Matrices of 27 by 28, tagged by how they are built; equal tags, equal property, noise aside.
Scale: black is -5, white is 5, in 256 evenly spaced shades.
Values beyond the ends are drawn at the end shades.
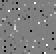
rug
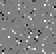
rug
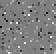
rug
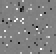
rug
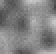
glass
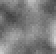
glass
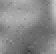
glass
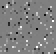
rug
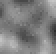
glass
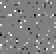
rug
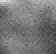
glass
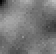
glass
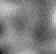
glass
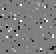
rug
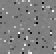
rug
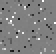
rug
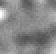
glass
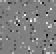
rug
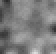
glass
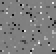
rug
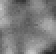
glass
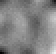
glass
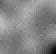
glass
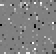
rug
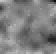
glass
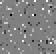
rug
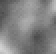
glass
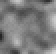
glass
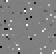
rug
